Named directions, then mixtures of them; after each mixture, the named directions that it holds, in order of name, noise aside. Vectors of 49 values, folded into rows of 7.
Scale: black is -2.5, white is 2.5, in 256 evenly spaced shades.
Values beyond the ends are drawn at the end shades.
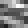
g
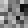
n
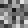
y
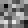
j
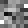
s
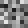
j, y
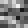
g, n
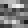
g, j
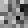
n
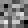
j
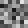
y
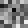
y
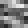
g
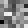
s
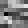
g, s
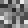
y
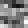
g, j
